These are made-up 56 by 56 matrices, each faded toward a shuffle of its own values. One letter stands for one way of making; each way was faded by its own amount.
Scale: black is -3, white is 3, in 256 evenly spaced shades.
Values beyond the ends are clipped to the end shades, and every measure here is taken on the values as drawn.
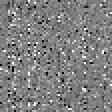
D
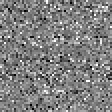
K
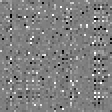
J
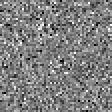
K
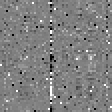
J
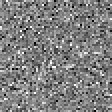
K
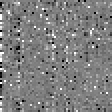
J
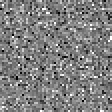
K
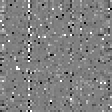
J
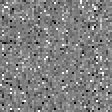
D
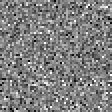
K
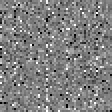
D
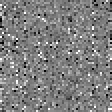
D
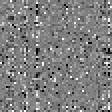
J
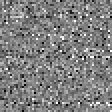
K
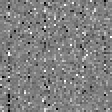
D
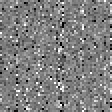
D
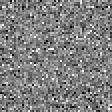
K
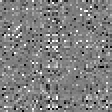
J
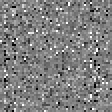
D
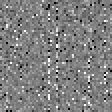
D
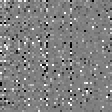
J
